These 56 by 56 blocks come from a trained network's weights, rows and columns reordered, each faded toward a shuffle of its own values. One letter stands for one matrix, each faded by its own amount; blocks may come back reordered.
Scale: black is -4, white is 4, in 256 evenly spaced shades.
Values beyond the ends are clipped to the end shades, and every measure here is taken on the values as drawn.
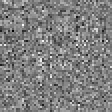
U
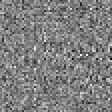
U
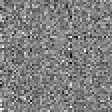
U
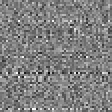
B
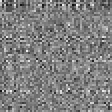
B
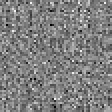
U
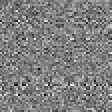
B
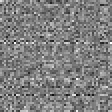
B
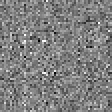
U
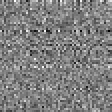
B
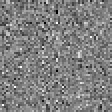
U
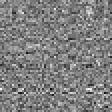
B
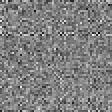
B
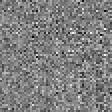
U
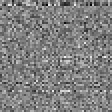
B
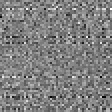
B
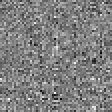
U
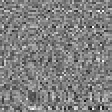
B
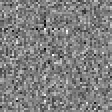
U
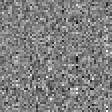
U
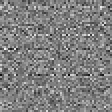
B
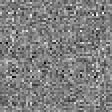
U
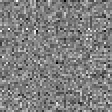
U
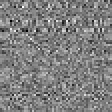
B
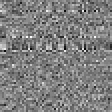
B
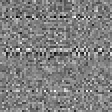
B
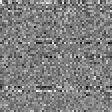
B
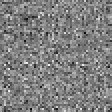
U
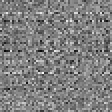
B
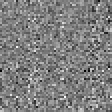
U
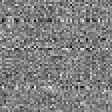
B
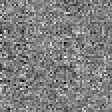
U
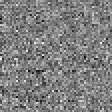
U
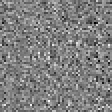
U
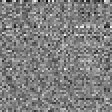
B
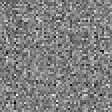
U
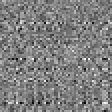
B
